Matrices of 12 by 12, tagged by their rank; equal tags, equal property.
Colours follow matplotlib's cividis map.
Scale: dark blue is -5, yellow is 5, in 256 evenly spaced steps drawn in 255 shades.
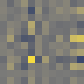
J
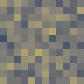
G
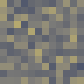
G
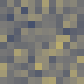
G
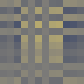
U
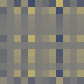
U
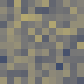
G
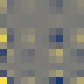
U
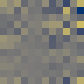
J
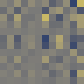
J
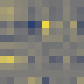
J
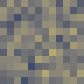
G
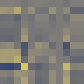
J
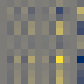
U
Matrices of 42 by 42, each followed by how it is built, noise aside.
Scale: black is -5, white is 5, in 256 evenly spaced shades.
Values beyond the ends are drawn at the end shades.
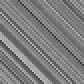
Toeplitz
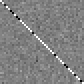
diagonal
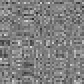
low rank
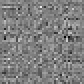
low rank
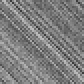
Toeplitz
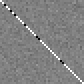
diagonal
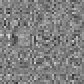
low rank
